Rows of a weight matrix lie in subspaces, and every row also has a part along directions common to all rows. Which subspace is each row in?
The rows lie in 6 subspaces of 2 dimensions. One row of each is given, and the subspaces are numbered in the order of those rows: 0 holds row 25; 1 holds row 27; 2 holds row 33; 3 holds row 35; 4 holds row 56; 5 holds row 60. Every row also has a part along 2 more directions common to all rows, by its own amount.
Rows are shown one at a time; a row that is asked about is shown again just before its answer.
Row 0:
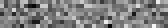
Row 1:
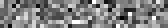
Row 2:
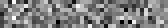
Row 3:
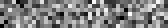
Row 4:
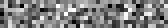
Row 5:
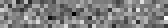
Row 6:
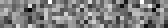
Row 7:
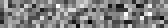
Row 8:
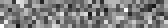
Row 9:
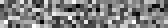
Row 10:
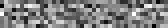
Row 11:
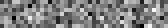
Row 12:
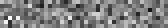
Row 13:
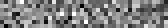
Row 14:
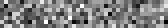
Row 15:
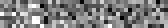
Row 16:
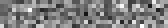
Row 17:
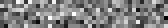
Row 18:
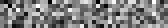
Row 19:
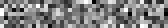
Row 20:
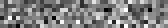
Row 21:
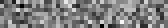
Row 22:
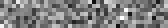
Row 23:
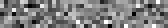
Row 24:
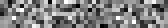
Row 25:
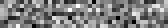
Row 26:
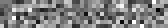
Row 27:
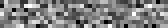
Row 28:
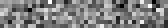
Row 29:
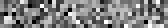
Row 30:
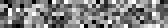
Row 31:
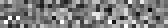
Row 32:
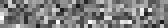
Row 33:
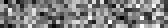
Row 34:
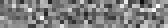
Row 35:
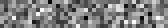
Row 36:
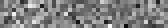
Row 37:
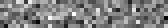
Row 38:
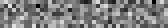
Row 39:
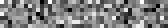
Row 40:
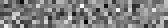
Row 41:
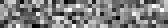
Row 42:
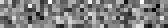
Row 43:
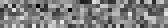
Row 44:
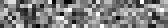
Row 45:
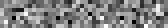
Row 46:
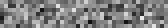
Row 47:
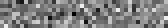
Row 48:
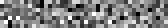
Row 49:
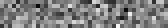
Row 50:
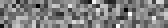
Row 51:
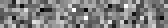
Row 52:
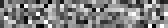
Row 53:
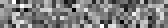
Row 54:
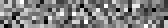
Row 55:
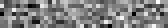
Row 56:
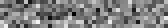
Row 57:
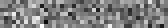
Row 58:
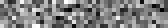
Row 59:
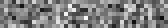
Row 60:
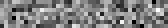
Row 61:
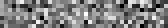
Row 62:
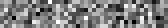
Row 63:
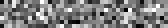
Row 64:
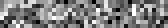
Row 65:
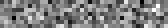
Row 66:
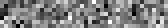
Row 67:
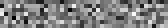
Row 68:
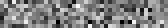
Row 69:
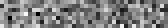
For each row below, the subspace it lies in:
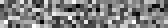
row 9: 0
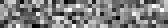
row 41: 0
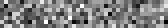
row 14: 4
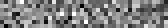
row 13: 4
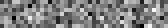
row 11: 5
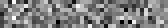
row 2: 3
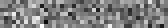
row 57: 1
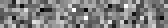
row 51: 3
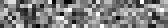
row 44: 0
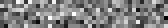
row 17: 4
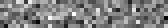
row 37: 4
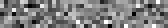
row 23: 1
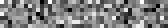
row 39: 5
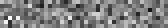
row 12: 0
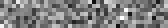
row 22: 2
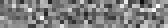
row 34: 5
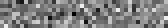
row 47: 4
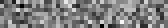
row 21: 3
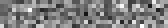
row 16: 5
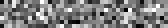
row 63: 5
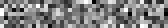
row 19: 2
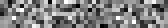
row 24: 0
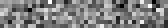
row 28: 5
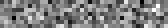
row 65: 5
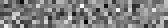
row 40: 4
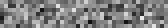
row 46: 3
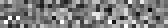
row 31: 0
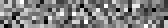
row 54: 4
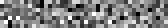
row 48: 0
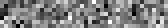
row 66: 4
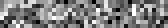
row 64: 4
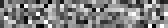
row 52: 1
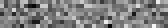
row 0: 1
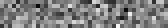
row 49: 2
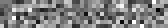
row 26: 5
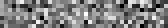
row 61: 5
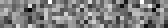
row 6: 5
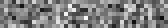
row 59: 3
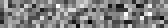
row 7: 3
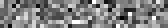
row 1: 2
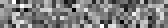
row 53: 3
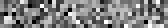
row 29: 1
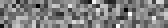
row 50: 2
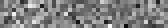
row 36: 1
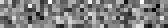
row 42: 5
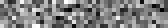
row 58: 0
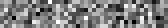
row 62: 3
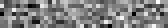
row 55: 1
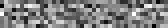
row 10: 1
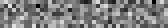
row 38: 2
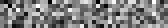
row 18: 2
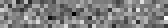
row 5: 4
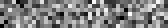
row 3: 2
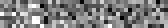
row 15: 1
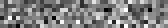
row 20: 0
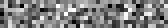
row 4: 3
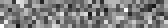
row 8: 2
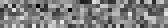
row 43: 2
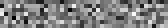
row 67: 1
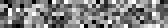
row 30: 2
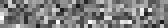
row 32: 3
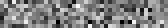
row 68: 3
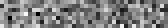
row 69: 0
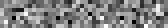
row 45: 5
